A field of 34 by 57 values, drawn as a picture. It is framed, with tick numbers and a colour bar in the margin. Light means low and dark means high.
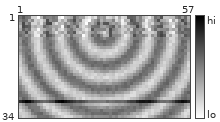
Seam: horizontal, 20% of the way down, the bottom part calmer. Odd lines: row 29. Rings: centred on the top middle.
